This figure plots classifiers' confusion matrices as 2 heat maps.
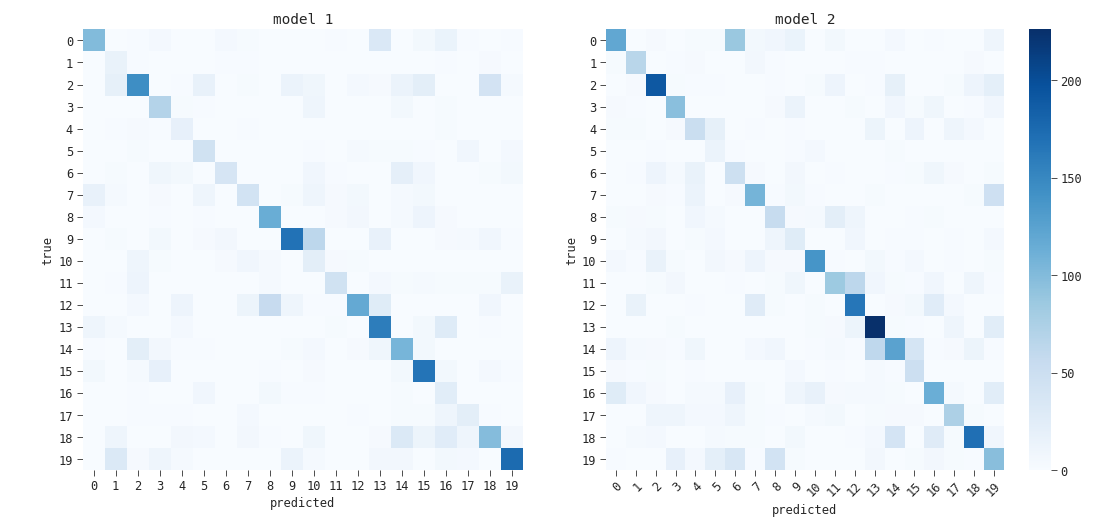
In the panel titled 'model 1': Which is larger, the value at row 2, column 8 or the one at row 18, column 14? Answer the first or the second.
the second
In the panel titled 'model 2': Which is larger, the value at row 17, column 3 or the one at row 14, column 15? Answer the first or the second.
the second
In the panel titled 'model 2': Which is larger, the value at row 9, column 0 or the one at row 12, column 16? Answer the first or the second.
the second
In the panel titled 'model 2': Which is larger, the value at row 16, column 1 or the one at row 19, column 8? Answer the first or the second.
the second
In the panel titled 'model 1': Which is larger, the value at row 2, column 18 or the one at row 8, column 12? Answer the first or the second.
the first
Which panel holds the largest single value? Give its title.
model 2
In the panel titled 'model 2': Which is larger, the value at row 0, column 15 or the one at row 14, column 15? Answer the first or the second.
the second
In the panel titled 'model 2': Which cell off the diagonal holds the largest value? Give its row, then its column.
0, 6
